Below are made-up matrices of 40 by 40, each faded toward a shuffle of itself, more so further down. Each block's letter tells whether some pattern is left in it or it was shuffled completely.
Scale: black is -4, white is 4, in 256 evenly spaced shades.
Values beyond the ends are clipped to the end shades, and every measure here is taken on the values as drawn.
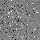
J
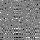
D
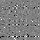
D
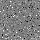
J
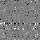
D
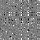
D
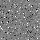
J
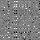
D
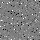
J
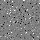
J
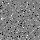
J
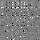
D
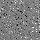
J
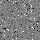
J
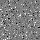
J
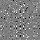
D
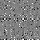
D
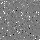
J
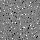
J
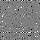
D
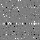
D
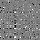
D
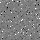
J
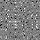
D
